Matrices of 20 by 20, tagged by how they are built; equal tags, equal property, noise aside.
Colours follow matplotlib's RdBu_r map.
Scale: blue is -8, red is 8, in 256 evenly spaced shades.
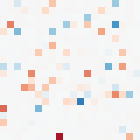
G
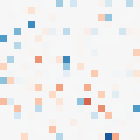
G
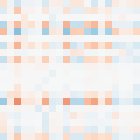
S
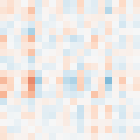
S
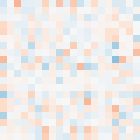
S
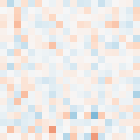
S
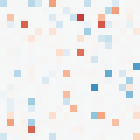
G
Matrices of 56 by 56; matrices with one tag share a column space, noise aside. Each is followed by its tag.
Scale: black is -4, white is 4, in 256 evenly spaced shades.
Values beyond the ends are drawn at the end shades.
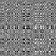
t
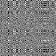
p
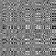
t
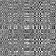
t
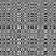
t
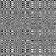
p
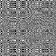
p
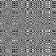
p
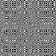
p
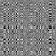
t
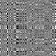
t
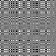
p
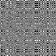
p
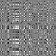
t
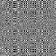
p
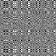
p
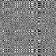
p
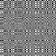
p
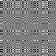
p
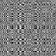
t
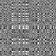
t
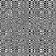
p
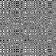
p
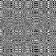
p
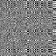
p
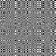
p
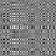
t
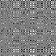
p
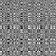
t
